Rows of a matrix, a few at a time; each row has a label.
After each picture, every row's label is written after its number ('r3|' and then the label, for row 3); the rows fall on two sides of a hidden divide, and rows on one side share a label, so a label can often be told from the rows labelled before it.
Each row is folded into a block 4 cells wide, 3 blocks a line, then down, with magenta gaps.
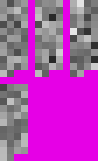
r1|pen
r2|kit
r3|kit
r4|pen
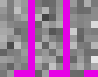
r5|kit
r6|kit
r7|pen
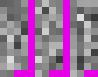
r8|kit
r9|kit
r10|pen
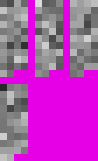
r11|pen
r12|kit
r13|kit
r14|pen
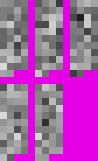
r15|kit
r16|pen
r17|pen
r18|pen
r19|pen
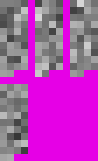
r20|pen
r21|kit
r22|pen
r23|pen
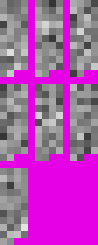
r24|kit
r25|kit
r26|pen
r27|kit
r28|pen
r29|kit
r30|pen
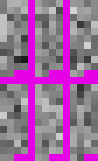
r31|kit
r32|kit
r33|pen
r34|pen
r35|kit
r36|kit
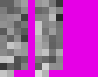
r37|kit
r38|pen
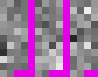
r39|kit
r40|pen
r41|kit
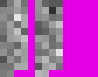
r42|pen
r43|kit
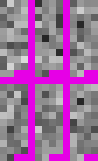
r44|pen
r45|pen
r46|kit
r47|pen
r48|pen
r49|kit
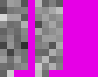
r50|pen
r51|kit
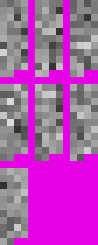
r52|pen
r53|pen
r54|kit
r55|pen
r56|kit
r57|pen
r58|pen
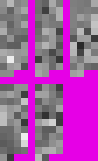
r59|pen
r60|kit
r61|pen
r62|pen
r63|pen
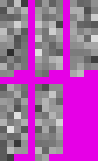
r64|pen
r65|pen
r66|kit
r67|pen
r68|kit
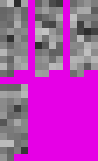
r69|pen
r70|pen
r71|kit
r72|kit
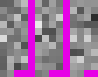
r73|pen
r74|kit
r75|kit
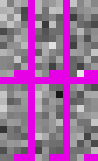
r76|kit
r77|kit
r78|kit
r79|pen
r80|kit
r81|kit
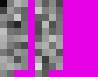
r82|pen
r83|kit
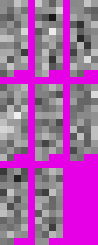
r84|pen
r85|kit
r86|pen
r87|pen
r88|pen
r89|kit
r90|pen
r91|pen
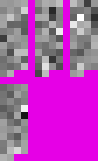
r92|kit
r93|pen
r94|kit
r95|pen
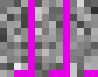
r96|kit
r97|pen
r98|pen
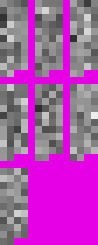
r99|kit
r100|kit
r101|kit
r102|pen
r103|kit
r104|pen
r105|kit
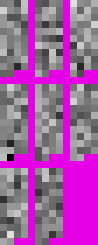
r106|kit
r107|pen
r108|kit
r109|pen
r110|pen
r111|kit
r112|kit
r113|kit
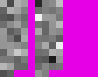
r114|kit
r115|pen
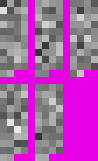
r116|kit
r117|kit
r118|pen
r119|kit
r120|pen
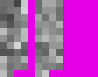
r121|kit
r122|pen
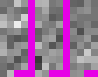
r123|pen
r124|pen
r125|pen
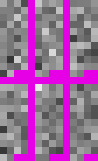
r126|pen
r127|pen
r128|kit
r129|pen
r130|kit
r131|kit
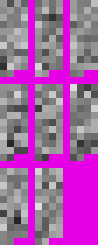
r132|pen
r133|kit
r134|kit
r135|pen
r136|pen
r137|kit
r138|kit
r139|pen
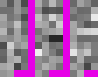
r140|kit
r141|pen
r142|pen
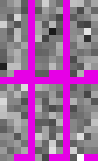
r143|pen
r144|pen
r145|pen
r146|kit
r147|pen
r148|kit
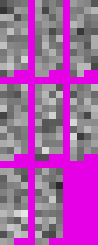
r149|pen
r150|kit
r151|kit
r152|kit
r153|pen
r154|pen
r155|kit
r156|kit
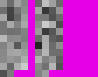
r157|pen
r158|kit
